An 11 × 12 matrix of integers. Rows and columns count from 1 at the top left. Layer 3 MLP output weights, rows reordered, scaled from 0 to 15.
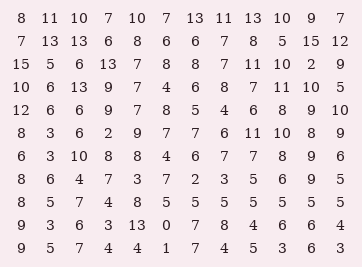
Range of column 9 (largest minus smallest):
9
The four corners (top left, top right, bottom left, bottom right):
8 7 9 3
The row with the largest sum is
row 1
